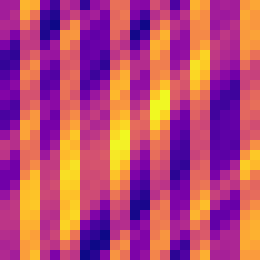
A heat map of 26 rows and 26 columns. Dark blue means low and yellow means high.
Slope: none. Ninth with the highest average: centre. Stripes: upright, repeating 6 times.
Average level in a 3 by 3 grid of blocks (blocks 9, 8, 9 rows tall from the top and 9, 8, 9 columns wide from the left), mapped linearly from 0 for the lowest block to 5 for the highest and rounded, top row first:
0 1 3 / 2 5 0 / 4 1 2
